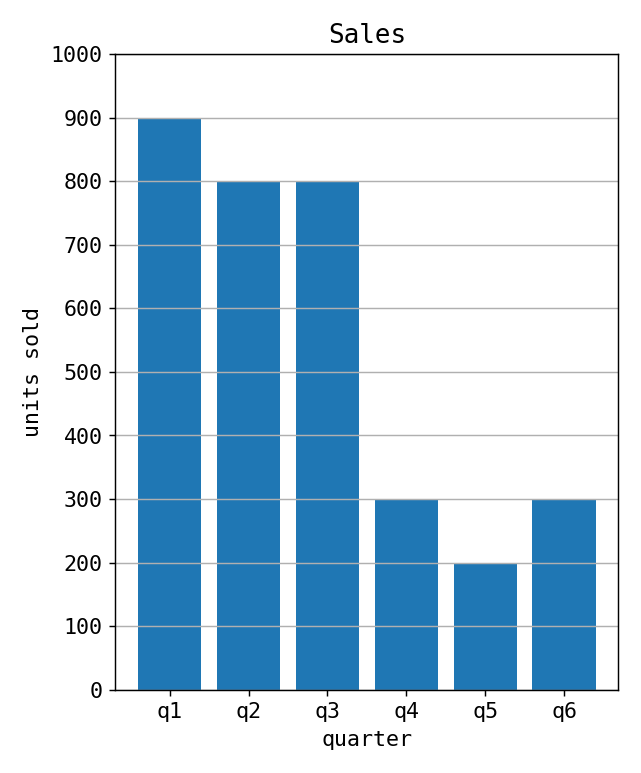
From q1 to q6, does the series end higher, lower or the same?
lower
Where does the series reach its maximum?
q1
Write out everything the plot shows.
Title: Sales
x-axis: quarter, ticks q1 q2 q3 q4 q5 q6
y-axis: units sold, ticks 0 100 200 300 400 500 600 700 800 900 1000
Values:
900 800 800 300 200 300
